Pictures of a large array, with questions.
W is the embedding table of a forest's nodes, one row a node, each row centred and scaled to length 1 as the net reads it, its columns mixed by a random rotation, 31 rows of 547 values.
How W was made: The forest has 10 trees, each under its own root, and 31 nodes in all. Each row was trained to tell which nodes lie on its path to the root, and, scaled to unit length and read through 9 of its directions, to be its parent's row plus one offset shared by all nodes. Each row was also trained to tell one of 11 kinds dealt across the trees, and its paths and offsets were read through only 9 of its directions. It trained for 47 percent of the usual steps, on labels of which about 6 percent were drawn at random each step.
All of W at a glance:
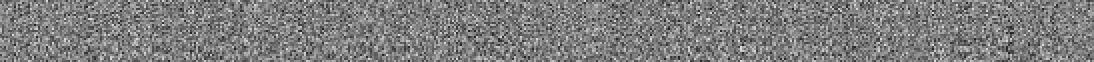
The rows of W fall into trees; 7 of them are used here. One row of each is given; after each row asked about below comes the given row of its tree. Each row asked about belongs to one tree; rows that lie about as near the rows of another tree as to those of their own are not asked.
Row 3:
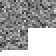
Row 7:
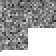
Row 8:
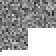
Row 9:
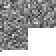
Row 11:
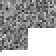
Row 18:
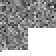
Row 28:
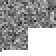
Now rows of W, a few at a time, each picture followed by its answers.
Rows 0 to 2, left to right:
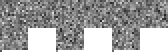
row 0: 28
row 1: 11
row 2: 8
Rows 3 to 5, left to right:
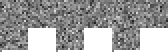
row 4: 8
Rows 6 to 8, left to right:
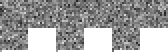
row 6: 3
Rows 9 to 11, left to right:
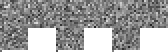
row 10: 28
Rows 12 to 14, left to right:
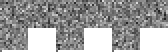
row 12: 28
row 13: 7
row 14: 8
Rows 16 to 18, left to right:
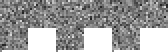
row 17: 11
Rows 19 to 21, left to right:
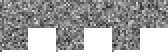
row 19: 9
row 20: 9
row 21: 11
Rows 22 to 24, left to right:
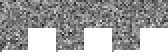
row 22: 3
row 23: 7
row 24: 7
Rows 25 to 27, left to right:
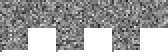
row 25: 7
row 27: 3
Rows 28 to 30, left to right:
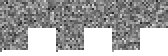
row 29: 28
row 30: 7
